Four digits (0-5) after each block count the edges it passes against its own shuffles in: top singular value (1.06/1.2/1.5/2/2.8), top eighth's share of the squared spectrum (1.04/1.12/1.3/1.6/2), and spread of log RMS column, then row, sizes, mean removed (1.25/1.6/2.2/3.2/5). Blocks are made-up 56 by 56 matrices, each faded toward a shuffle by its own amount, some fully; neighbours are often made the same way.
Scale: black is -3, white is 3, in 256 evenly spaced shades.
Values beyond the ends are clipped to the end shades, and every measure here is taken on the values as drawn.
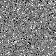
0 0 0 0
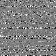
2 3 0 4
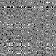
4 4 2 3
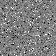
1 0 0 0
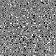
3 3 1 2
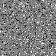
3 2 1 1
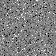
1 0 0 0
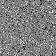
1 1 0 0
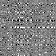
4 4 2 3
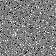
0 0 0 0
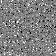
2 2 0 1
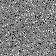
0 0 0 0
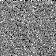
1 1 0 1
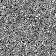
0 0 0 1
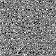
1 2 0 3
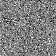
0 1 0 0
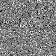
0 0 0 1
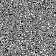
0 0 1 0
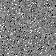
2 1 0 0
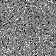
1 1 0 0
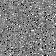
1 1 0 0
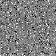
2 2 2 0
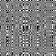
4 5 4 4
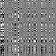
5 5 4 3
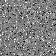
2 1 0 0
